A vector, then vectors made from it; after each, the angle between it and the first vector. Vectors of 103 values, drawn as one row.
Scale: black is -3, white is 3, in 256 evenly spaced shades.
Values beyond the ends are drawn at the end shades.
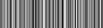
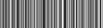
nearly opposite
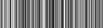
partly aligned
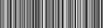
nearly parallel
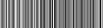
partly opposed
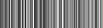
partly opposed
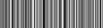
nearly opposite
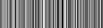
nearly parallel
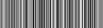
orthogonal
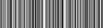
nearly parallel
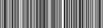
partly opposed
